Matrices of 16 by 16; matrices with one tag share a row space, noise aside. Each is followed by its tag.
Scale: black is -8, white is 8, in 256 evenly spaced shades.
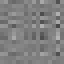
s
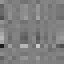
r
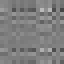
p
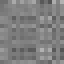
p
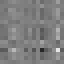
s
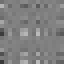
r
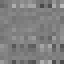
p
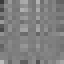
r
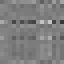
p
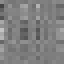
r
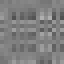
p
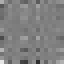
r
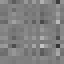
s
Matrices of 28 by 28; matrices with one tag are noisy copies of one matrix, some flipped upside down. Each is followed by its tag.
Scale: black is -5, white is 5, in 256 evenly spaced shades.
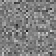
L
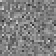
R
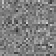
L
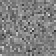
R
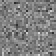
L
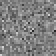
R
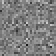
L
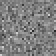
R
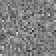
R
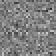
L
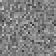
R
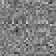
L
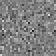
R
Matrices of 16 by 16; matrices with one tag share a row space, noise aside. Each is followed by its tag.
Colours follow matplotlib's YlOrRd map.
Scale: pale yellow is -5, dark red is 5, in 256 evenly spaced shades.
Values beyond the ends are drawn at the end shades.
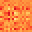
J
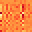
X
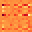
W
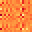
X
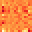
W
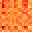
W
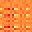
J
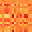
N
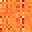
X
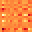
W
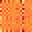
X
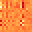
X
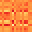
N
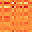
N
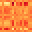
N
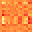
W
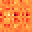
J
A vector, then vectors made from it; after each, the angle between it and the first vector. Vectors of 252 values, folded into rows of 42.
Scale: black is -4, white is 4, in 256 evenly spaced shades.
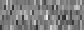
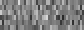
partly aligned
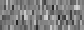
nearly parallel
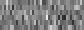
nearly parallel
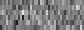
partly aligned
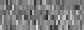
nearly opposite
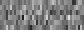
partly aligned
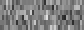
nearly parallel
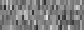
nearly parallel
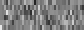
partly opposed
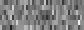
partly opposed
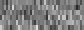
nearly opposite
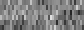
partly aligned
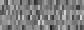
partly opposed
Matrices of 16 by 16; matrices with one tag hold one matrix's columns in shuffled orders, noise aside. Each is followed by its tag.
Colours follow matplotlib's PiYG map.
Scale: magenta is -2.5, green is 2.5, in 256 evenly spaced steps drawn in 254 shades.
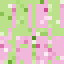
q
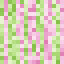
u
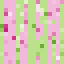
u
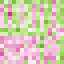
q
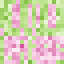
q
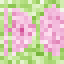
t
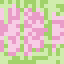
t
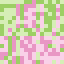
q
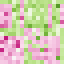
q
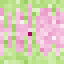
t
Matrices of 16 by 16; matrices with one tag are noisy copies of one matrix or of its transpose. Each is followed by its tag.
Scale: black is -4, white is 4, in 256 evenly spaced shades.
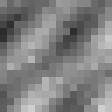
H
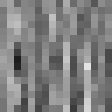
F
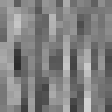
F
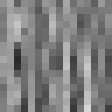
F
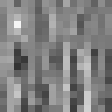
F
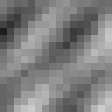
H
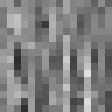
F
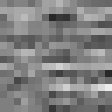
F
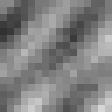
H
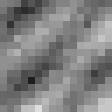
H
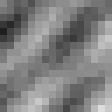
H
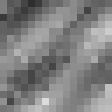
H
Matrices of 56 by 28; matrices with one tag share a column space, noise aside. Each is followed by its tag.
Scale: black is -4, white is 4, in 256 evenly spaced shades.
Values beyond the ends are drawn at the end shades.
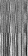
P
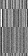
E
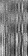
P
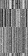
E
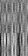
P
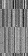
E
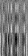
P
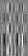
P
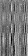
P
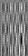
P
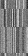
E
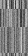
E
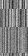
E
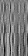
P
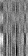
P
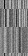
E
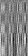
P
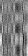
P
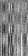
P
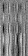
P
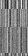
E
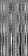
P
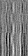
P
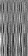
P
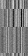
E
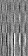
P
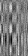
P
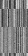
E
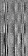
P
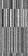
E
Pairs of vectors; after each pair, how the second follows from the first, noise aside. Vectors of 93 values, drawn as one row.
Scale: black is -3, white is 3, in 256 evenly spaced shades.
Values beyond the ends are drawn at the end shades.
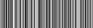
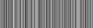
shrunk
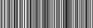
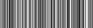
shuffled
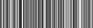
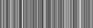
shrunk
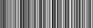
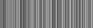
shrunk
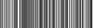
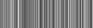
shrunk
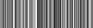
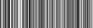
shuffled
